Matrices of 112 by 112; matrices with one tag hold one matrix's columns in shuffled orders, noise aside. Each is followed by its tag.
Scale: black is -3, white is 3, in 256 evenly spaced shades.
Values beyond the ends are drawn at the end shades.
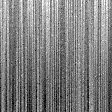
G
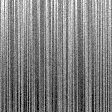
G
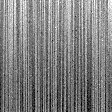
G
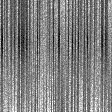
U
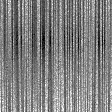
U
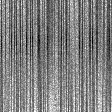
U
